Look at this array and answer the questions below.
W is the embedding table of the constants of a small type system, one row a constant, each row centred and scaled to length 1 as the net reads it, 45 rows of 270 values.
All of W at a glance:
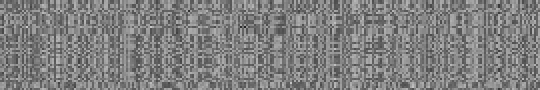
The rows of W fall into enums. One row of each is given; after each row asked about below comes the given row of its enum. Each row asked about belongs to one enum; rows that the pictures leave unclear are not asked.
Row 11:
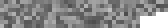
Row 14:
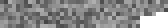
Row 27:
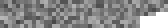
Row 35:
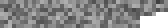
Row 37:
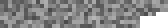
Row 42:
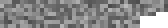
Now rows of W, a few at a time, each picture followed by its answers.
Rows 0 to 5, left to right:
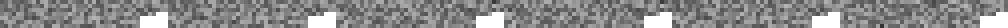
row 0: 37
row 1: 37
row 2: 35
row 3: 35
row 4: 37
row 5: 42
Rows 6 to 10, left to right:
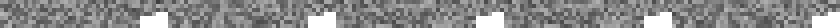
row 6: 35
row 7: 11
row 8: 14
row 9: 14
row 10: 11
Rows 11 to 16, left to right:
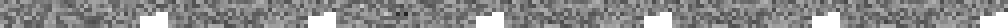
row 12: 14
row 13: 42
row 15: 14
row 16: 14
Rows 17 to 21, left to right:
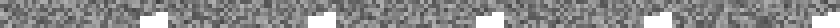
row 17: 35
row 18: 27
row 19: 37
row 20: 27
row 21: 11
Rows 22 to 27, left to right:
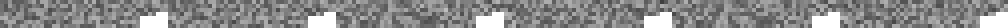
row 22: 37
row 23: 37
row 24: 11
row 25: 35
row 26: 11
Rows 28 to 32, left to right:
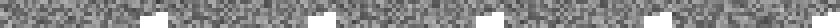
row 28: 35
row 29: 27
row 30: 27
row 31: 27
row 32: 11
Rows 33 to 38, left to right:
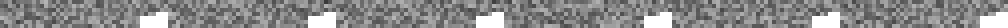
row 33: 27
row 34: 35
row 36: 14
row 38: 27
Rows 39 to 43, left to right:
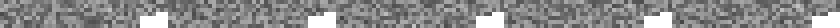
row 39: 11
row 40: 37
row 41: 42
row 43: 42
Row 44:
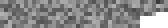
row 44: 35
